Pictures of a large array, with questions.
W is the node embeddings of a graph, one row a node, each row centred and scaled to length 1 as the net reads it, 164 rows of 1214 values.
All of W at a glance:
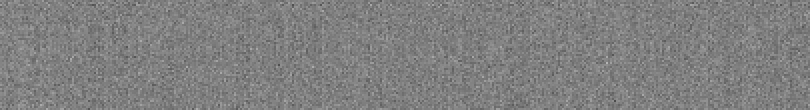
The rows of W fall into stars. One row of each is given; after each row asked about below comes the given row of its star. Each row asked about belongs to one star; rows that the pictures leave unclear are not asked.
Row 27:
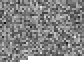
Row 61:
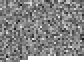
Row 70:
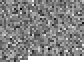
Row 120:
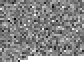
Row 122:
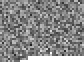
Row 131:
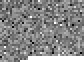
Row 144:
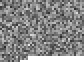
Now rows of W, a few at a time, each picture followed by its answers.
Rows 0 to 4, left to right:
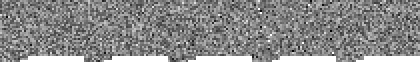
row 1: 61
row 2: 122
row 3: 131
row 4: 144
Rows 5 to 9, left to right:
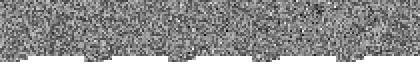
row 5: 144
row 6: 122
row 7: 122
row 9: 144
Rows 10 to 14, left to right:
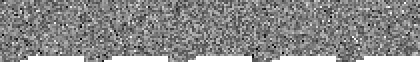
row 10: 70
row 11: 120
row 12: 131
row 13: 27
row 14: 144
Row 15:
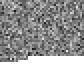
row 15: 61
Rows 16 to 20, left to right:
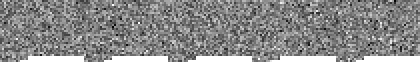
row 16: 27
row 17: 70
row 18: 61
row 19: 61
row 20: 120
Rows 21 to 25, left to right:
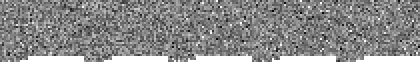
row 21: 122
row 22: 122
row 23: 144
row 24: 144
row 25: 27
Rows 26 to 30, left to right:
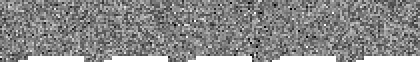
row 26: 61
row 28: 27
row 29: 131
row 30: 70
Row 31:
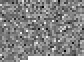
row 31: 120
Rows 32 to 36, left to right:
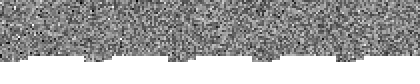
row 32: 27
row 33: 131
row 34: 27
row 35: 131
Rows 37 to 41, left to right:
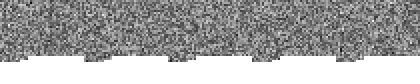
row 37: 144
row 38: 122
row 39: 27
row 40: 122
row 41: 27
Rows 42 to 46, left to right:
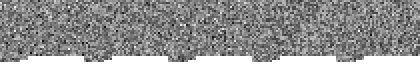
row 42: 27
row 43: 122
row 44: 122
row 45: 70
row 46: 131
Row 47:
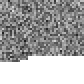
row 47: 122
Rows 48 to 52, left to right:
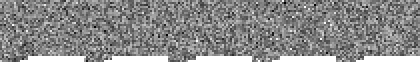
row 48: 122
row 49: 70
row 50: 61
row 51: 144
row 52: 70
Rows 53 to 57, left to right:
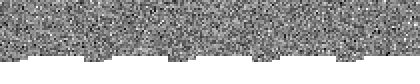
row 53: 27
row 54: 122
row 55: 27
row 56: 61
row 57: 144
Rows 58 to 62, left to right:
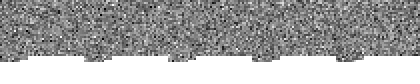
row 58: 27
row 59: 70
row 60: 120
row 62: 61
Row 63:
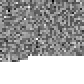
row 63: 131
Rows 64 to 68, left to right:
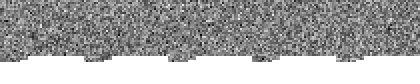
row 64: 61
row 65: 122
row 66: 120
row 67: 70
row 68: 144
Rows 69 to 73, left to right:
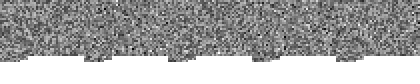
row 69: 120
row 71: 122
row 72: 61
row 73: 120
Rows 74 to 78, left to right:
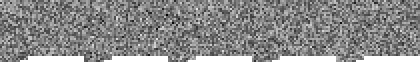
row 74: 122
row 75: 61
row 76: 27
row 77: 70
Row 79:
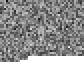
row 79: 61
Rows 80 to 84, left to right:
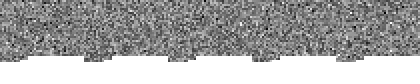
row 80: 120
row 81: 61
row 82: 144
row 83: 61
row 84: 70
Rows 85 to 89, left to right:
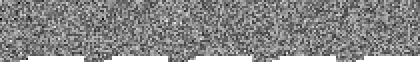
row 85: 70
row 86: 122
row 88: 120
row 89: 131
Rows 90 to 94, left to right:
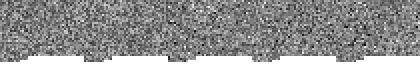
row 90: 131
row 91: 27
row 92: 27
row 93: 122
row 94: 70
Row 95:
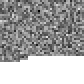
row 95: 131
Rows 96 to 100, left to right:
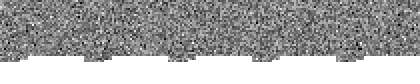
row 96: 27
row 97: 122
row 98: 144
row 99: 144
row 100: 144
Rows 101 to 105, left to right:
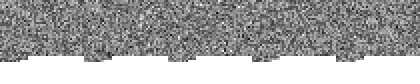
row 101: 61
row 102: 61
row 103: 70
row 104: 120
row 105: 27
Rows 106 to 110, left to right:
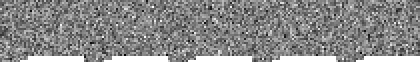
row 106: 120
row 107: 27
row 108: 122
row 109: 61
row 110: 61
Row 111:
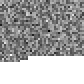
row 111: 70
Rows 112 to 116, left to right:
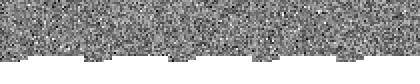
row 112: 120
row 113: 27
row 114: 120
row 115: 144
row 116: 144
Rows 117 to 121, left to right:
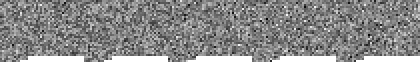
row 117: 120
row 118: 120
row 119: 61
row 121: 120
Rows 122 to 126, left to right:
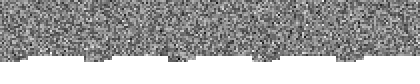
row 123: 131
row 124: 27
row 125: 122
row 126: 131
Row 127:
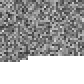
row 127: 122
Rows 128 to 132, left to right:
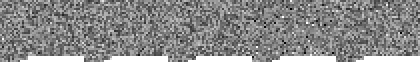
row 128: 144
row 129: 120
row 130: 144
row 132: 70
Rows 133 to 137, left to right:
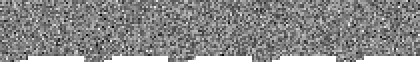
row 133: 61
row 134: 70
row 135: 122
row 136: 131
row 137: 122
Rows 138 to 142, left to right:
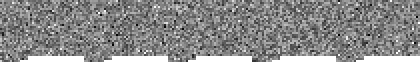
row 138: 122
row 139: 70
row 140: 61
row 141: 61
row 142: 70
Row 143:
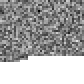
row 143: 61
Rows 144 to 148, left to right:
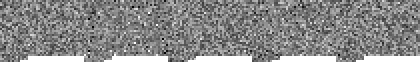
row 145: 131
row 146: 61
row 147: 61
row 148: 144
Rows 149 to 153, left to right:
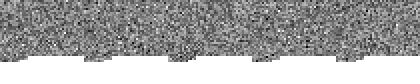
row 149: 122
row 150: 120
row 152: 120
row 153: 131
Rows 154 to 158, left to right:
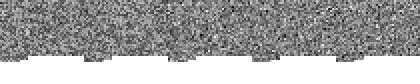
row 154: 122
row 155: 27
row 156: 120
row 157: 61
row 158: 61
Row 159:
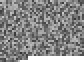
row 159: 61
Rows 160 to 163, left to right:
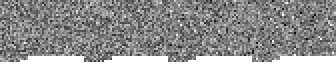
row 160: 131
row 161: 122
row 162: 122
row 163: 144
